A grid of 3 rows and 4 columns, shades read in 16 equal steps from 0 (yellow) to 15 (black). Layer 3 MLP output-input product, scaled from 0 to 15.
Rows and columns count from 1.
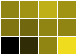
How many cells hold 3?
1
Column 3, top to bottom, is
3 6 6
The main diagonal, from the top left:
6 8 6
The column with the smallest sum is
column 4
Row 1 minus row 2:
-1 -3 -3 -1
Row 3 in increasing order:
0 6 12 15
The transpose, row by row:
6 7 15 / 5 8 12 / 3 6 6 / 5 6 0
